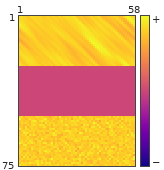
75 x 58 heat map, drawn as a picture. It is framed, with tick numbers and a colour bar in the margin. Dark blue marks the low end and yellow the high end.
The table splits into 3 rows of 1 panel. Panel 1,1: very high, slanting down to the right, faint in contrast. Panel 2,1: middling, flat. Panel 3,1: very high, fine-grained, faint in contrast.
